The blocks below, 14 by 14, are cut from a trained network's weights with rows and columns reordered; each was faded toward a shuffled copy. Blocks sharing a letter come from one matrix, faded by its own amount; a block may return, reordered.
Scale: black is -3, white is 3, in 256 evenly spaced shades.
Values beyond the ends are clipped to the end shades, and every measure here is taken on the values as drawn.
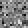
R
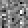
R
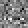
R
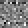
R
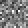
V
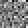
R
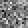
V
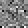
R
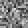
V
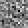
V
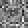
R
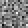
R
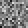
V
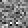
V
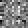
R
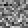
V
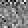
R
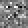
R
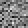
V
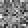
V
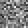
V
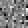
R
